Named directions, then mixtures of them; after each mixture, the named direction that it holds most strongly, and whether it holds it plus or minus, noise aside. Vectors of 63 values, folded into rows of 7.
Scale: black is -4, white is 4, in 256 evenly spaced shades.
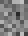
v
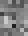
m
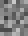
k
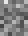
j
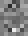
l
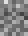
j, plus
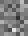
l, plus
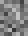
v, minus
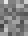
j, plus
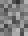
v, minus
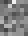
k, plus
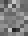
l, minus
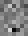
l, minus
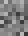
v, plus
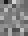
l, minus
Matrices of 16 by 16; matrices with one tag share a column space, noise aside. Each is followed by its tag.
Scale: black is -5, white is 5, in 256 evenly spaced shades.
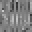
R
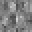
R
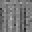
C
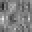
R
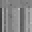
C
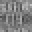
R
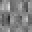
R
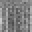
C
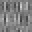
R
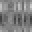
R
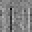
C
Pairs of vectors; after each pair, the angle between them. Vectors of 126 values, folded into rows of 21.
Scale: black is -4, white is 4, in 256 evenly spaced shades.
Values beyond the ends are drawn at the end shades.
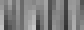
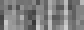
nearly opposite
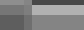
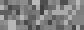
orthogonal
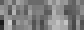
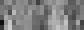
nearly parallel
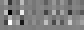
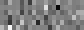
partly opposed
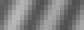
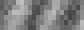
nearly parallel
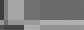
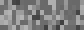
orthogonal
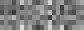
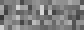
orthogonal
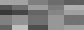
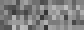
partly aligned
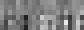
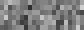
partly aligned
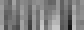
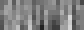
nearly opposite
